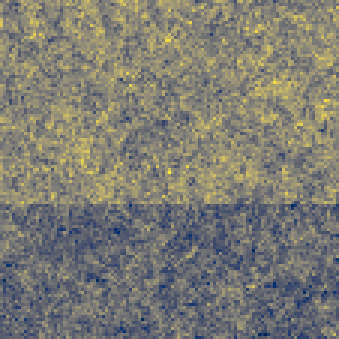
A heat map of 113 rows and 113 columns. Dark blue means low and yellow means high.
A horizontal seam about 60% of the way down splits the table, and the top part is higher. No regular stripes run through it. On average the colour sits 50% of the way up the scale. The values follow a bell shape.
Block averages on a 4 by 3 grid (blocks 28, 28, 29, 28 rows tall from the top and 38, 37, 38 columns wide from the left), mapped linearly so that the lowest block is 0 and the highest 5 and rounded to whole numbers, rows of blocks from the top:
5 5 5
5 4 5
2 2 2
0 0 0
